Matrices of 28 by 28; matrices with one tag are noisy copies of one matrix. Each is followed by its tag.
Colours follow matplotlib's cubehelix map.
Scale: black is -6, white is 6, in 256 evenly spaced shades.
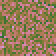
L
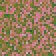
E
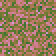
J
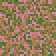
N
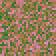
J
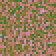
L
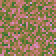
J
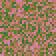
J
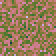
J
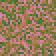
N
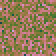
L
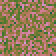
L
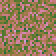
L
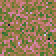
J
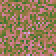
L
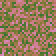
J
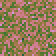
J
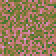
L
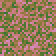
J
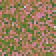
E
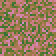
J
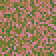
E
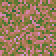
N
